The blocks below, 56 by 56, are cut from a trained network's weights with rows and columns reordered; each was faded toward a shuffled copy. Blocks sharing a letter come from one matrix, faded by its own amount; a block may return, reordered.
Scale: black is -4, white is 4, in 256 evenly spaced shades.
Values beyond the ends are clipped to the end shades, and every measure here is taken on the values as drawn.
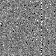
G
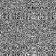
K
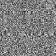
K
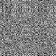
K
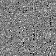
G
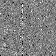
G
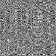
K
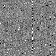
G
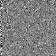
G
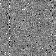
G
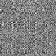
K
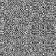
K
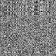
K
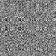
K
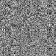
K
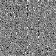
G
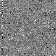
G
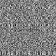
K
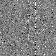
G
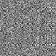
K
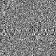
K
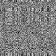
K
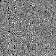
G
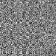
K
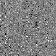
G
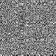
K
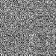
K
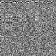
K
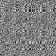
K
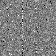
G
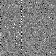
G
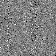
G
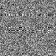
K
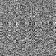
K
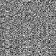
K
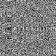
K
